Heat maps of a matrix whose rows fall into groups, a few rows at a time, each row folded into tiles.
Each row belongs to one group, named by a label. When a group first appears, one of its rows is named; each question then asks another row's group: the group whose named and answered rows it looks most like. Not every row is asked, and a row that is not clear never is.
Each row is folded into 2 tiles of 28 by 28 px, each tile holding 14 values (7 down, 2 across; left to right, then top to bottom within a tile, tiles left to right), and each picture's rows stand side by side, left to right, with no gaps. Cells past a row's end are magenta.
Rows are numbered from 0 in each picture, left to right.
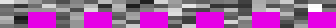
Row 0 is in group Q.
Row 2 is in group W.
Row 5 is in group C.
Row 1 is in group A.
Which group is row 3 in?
C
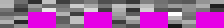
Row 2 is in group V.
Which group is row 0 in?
W
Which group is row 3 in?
C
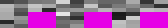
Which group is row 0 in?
V
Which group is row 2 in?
A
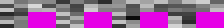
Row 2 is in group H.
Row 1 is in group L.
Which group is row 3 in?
Q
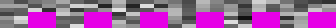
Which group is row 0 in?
V
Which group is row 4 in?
H
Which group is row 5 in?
L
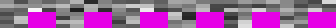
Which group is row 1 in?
L
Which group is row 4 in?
A
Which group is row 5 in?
A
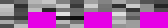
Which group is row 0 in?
H
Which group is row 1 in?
H
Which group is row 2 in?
C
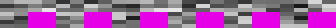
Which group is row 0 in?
Q
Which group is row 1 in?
L
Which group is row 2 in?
Q
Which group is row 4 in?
V
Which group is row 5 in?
Q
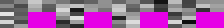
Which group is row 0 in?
H
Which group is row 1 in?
V
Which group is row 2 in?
L
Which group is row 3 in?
W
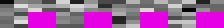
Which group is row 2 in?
A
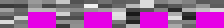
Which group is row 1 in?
C
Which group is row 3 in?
Q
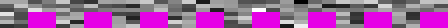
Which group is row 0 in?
C
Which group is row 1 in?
W
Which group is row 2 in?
Q
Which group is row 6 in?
Q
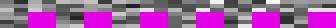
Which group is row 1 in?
Q
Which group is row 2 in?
Q
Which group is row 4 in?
A
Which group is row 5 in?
A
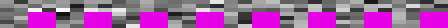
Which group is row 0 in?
V
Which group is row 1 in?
A
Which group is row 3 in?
A
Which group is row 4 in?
H
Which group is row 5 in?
L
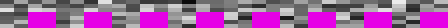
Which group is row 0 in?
A
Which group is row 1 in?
A
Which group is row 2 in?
L
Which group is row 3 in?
V
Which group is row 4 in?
Q
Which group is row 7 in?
W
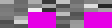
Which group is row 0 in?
V
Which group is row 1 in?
C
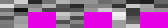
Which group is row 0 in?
L
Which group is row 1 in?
Q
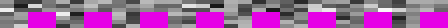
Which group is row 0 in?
W
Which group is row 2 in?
H
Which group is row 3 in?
C
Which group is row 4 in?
L
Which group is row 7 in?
A
